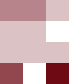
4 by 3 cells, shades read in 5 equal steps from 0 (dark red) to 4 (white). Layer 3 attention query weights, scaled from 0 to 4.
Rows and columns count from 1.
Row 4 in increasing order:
0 1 4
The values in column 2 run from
2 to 4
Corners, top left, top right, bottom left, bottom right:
2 3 1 0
